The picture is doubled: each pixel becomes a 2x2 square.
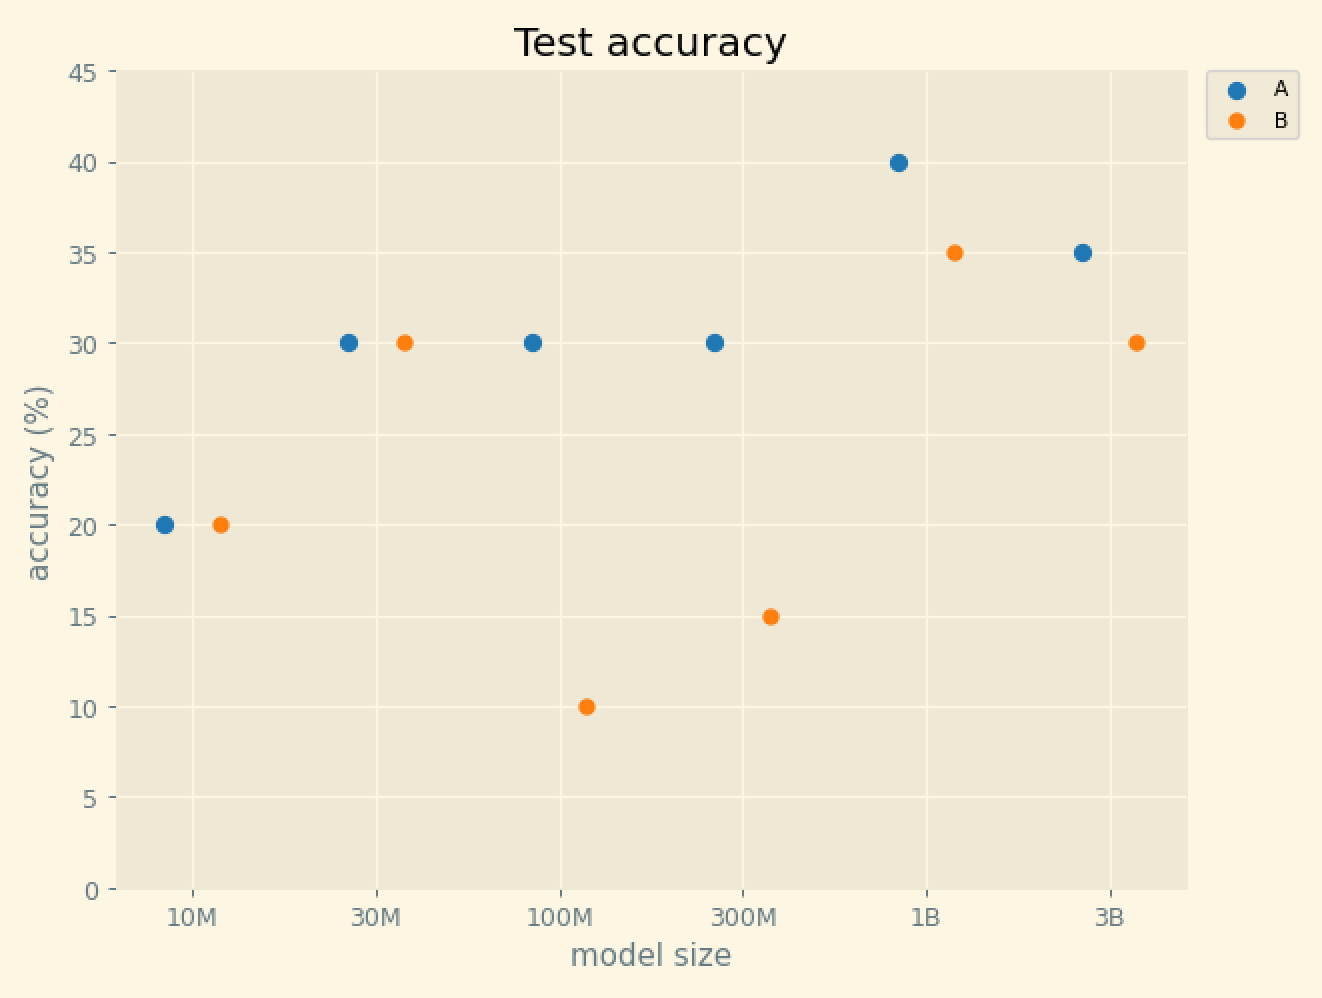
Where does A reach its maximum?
1B
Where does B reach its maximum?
1B
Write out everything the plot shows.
Title: Test accuracy
x-axis: model size, ticks 10M 30M 100M 300M 1B 3B
y-axis: accuracy (%), ticks 0 5 10 15 20 25 30 35 40 45
Legend: A, B
Values:
A: 20 30 30 30 40 35
B: 20 30 10 15 35 30
